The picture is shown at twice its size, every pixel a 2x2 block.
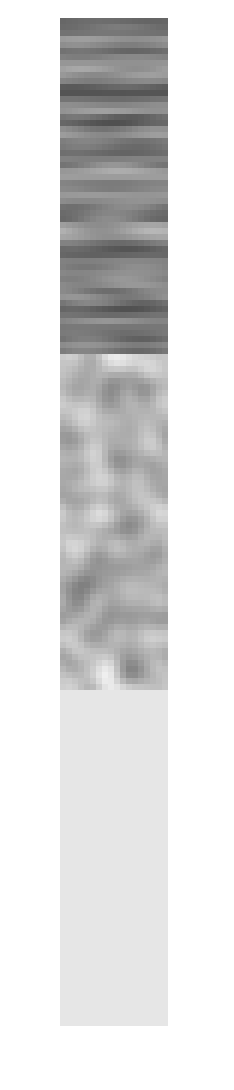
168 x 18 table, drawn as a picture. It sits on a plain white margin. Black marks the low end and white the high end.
It is made of 3 by 1 panels. Panel 1,1: middling, streaked across. Panel 2,1: high, blotchy. Panel 3,1: very high, flat.
